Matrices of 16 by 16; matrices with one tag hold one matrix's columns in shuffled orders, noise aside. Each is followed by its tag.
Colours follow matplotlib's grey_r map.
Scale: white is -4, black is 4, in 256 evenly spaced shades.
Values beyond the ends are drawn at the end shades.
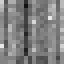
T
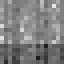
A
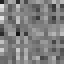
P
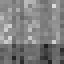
A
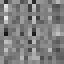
P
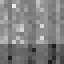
A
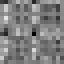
P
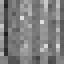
T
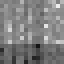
A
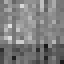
A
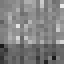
A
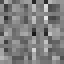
P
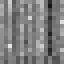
T
